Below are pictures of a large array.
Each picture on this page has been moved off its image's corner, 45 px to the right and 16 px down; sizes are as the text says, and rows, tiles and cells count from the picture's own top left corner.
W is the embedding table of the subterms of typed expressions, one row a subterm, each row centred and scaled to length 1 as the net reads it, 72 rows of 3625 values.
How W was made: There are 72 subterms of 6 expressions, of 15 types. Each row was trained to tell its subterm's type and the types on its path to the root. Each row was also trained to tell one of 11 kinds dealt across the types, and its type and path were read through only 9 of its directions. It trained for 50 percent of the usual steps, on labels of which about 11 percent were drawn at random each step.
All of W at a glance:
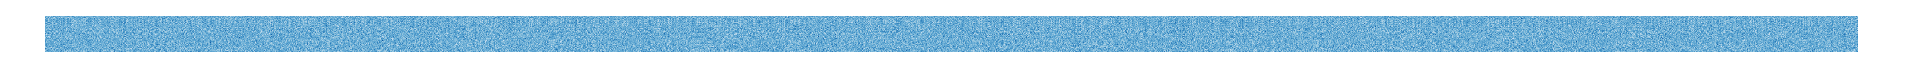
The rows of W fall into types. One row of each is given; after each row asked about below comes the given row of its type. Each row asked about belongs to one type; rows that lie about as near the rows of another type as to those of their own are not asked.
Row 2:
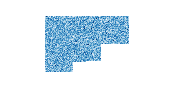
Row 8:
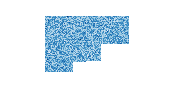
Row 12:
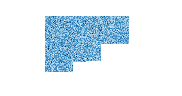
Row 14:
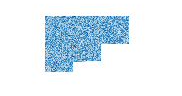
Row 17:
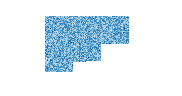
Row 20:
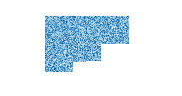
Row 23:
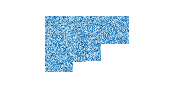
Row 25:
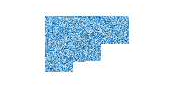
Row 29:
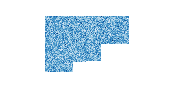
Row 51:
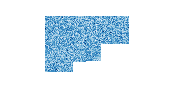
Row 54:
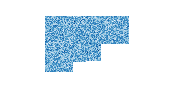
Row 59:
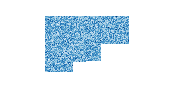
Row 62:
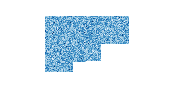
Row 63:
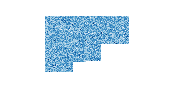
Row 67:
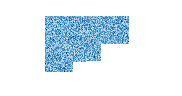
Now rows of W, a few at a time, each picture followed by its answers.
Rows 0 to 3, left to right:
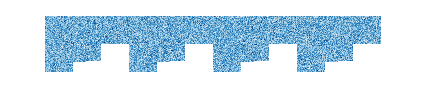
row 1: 62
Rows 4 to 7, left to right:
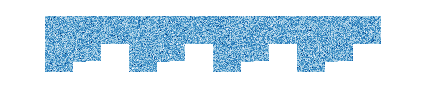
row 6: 8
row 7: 23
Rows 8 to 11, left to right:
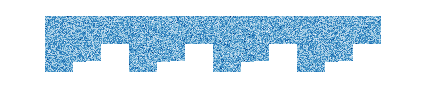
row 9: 20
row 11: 8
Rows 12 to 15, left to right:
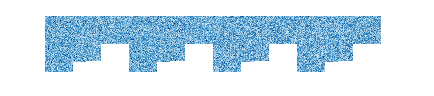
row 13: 12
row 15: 29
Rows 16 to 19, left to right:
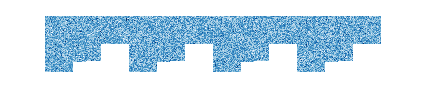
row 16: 29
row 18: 2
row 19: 8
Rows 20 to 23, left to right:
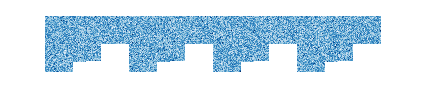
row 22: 62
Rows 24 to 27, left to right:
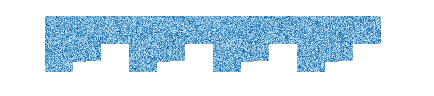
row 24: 20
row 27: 17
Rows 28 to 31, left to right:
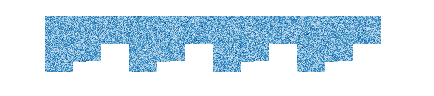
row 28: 51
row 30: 54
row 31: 14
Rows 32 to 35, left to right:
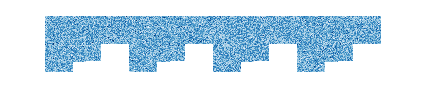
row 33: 29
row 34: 67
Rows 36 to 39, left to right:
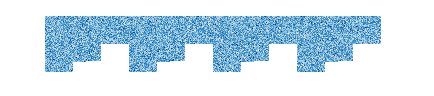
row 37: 17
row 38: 14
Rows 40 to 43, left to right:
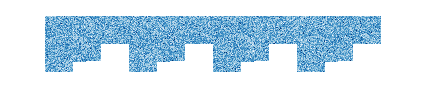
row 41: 14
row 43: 63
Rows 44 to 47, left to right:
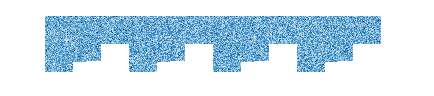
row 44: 62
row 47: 54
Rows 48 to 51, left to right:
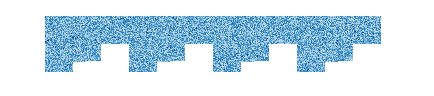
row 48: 54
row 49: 12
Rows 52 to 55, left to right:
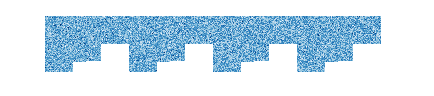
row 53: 67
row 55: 29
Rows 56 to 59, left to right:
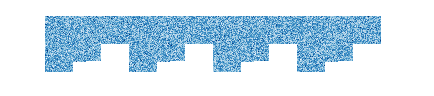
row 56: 51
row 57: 12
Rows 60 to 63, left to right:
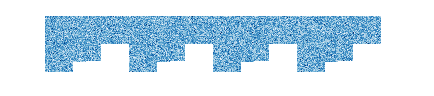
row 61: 8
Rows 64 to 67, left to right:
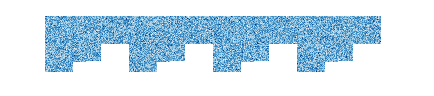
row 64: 54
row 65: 14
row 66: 17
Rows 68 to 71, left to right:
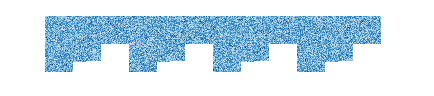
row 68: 17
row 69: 67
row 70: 12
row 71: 51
